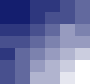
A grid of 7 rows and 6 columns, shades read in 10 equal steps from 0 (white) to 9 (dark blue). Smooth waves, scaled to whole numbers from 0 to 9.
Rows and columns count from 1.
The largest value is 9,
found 4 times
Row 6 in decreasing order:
7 6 4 3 2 0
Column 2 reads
9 9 8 7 6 6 6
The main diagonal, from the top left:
9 9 7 5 3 0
